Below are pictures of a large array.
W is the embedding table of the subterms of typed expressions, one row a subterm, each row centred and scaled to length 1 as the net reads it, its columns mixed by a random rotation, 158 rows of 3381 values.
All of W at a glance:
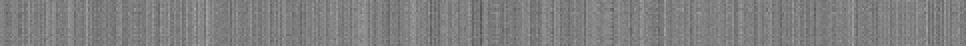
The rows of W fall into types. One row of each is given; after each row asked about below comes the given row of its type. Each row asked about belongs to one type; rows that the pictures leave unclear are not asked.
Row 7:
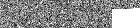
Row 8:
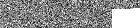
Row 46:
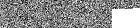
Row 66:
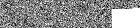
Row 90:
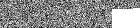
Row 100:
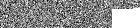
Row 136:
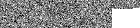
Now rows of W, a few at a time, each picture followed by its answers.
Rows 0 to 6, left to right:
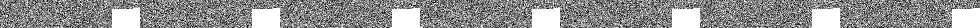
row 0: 100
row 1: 90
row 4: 136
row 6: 90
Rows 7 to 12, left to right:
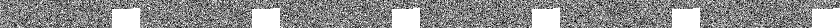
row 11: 136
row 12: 136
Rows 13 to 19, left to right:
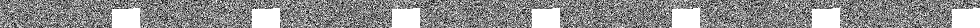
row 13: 7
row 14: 46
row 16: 46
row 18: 46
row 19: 46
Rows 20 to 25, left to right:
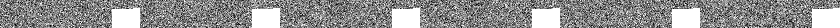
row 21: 66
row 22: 136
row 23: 46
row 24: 90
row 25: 136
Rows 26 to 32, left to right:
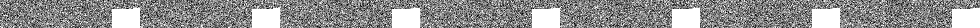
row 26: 100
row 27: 100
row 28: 8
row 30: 7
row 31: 8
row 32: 8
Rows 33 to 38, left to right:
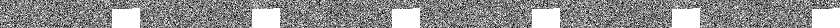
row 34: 8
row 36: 90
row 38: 7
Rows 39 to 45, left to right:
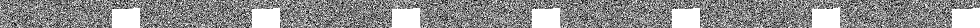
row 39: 7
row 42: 46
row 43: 46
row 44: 100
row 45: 46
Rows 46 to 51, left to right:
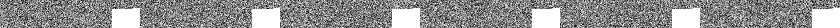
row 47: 100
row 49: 46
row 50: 7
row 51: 136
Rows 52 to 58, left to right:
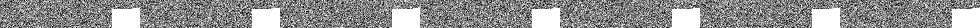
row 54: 100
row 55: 46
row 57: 66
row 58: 46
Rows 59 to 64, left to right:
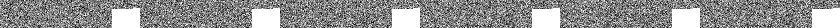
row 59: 46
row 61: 100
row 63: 8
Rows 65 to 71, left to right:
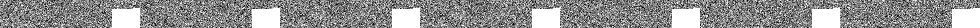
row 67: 136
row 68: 136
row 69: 7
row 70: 100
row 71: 8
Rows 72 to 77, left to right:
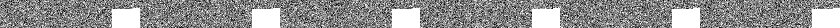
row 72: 66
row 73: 90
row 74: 46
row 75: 100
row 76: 100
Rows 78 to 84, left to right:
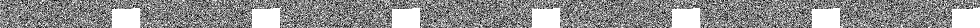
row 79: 8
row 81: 136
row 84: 100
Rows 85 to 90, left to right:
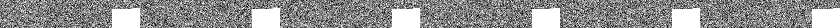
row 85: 8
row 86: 66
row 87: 46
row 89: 90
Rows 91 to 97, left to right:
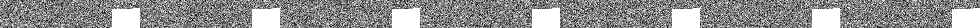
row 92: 8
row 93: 7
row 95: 90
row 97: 8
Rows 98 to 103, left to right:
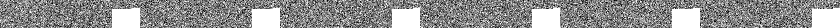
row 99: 66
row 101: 100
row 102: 46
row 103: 136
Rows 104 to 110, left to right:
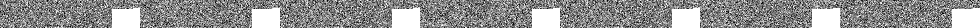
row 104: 100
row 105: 66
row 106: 100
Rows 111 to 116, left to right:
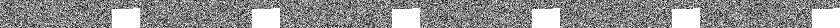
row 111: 66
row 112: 66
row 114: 46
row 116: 136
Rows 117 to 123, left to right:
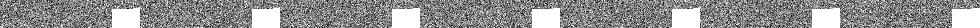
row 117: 100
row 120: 90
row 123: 8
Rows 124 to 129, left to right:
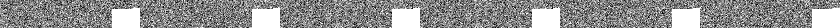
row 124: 46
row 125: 100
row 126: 100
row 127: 100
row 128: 90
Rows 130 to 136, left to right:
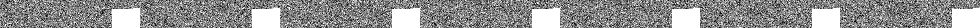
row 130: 66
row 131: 66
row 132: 8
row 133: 7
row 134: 7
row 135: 136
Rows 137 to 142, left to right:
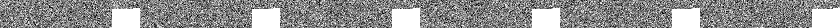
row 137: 8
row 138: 7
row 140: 46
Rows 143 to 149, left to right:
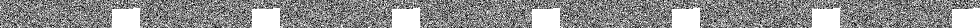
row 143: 7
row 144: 46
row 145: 100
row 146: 90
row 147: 100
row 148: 136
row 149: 7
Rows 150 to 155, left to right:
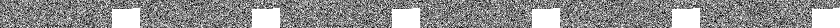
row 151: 46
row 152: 66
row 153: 90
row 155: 136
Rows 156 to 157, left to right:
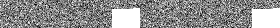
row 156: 8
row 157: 66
